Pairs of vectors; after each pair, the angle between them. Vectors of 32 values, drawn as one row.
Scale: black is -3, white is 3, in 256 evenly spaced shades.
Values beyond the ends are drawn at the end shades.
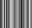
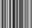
orthogonal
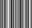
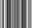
partly opposed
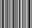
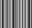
nearly parallel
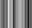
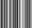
partly aligned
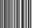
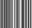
nearly parallel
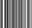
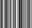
partly aligned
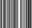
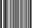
partly aligned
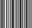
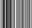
orthogonal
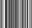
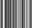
partly aligned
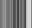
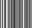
orthogonal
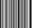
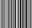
orthogonal
